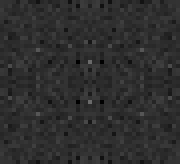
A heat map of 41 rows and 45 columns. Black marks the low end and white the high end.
No regular stripes run through it. A few values lie far out on both sides of the bulk. Overall the values sit about 20% of the way up the scale. Its left and right halves mirror each other, and so do its top and bottom. There is no seam.
